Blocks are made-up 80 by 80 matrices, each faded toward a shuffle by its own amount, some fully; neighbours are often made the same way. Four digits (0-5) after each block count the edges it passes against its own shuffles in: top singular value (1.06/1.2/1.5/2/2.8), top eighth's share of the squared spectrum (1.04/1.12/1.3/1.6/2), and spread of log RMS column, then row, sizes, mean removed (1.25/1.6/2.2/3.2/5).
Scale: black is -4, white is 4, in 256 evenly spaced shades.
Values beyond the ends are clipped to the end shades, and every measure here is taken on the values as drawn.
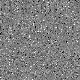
3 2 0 1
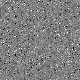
2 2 0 0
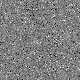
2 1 0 0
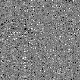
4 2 1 1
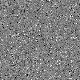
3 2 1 0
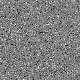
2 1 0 0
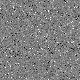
1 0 0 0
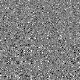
3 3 1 2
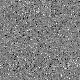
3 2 0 1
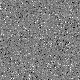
0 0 0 0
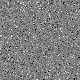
1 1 0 0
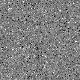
2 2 0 1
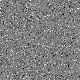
1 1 0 0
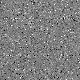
2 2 0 1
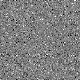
3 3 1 2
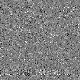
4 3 1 2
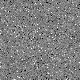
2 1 0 0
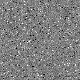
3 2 0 1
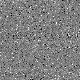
2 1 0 0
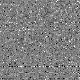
3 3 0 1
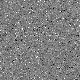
1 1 0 0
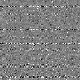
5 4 2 3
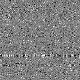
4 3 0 2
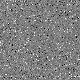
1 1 0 1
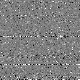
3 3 0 3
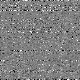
2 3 0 3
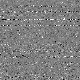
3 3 0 3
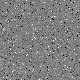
0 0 0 0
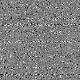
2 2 0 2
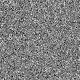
1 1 0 0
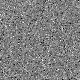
0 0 0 0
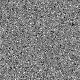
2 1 0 0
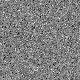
1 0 0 0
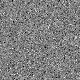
2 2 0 0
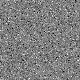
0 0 0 0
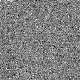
3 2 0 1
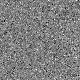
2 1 0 0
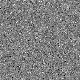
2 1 0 0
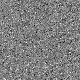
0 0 0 0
